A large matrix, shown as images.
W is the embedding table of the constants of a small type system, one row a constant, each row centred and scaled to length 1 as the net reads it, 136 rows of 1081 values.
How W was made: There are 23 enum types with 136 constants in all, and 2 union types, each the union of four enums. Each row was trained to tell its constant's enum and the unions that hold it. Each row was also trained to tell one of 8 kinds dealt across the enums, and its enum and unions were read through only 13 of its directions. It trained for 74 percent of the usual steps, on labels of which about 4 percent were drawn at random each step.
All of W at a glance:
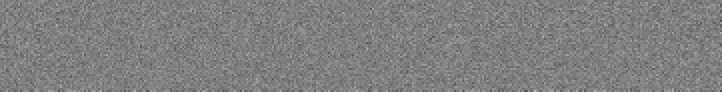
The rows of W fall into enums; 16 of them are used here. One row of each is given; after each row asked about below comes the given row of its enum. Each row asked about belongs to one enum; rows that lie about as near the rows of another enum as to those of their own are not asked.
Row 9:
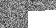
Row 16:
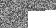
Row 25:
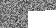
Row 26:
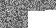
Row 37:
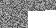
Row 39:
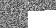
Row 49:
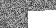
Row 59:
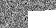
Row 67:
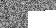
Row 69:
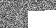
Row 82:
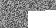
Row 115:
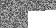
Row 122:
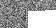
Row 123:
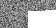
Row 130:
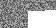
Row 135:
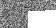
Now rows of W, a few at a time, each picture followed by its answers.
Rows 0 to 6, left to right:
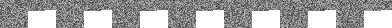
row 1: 115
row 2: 122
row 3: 82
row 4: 37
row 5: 16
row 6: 82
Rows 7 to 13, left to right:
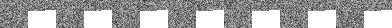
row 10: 130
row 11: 26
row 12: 59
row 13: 122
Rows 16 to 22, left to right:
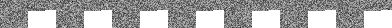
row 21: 49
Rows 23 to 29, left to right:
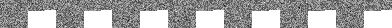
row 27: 69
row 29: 26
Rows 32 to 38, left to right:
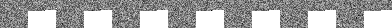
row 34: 69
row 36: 37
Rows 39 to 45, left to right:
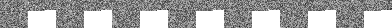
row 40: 130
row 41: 82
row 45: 122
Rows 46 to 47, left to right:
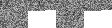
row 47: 16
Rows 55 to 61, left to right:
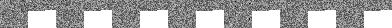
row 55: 135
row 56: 16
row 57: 16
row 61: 37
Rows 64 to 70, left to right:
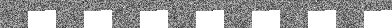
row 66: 135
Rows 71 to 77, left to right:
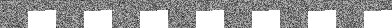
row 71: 26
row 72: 69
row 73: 123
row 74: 25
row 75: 115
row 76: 59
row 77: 82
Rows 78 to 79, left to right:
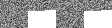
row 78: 59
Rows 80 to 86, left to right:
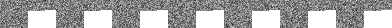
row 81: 122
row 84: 123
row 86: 25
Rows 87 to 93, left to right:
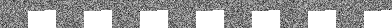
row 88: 26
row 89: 82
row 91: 39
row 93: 115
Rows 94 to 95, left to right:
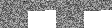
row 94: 130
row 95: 37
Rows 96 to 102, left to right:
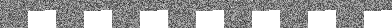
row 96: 37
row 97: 130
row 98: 115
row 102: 122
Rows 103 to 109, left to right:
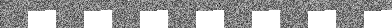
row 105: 135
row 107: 115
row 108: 122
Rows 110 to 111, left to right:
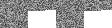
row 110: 49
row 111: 25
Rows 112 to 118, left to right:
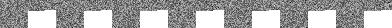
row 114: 26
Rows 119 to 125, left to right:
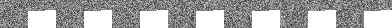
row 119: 135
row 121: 26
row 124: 82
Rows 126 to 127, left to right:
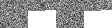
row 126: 123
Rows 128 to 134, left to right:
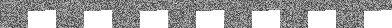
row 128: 25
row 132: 69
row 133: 135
